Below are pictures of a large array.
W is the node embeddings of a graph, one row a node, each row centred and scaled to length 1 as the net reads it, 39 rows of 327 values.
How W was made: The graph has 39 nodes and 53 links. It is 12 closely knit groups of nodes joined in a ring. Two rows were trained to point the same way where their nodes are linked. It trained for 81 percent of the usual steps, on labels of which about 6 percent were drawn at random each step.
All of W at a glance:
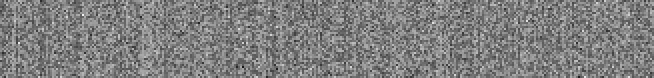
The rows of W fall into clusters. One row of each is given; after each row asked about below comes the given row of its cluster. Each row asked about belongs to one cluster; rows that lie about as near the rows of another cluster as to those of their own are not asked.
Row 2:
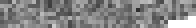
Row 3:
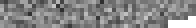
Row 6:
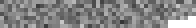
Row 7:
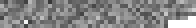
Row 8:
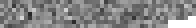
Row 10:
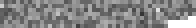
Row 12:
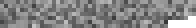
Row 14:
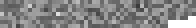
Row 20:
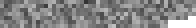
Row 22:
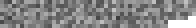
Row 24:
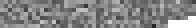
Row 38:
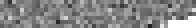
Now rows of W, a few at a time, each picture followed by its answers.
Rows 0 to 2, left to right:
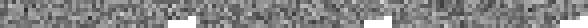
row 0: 10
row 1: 6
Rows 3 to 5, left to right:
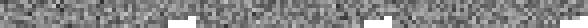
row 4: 22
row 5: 7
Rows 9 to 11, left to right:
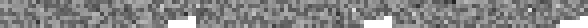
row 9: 2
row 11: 24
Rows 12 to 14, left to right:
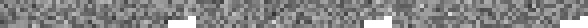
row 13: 7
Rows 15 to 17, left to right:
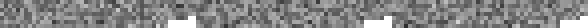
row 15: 8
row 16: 20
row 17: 22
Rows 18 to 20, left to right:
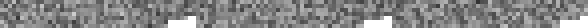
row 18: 24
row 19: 38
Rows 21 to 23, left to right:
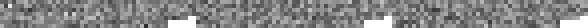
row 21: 3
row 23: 6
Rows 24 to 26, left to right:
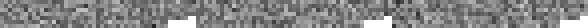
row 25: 10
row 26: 8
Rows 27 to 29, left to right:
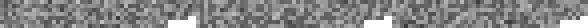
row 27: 14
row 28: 14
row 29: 22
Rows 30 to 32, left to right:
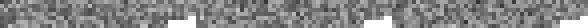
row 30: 12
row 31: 2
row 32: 20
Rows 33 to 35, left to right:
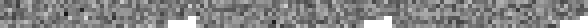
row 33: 38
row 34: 3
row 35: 10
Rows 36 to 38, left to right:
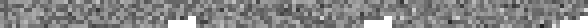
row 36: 14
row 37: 12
